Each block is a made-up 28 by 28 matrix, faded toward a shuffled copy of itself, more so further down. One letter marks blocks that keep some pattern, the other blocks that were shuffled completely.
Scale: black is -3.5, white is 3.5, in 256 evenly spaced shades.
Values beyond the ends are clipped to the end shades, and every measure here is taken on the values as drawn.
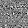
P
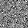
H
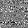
P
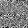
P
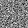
H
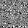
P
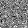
H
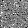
H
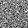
H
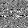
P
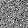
H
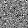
H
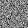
H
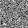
H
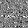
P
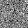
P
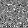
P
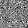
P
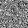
H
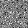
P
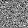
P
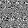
P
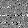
P
